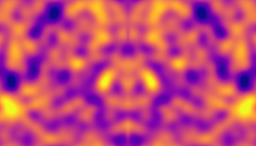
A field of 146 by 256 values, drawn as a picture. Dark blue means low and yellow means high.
There is no overall slope. It is mirror symmetric from left to right. The field is smooth, with broad soft blobs. There are no lone odd cells. On average the colour sits 50% of the way up the scale.
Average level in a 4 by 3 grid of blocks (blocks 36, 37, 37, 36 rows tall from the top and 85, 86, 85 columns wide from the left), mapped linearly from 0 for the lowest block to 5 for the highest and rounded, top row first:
151 | 222 | 121 | 202
